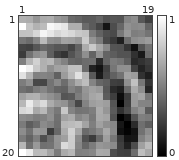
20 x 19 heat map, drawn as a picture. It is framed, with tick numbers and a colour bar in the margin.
The bottom right is the ninth with the lowest average. Rings spread out from the bottom left. Neither half mirrors the other. The left part is higher, up to a seam about 50% of the way across.
